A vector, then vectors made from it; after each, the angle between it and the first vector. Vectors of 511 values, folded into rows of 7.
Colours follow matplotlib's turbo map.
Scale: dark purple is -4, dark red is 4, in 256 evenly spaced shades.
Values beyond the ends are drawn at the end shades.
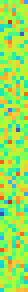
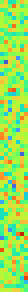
partly aligned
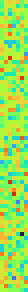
partly opposed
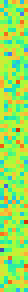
partly opposed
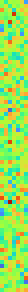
nearly parallel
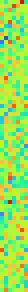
partly aligned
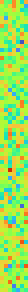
partly opposed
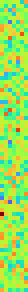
nearly opposite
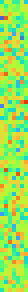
partly aligned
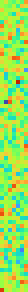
partly opposed
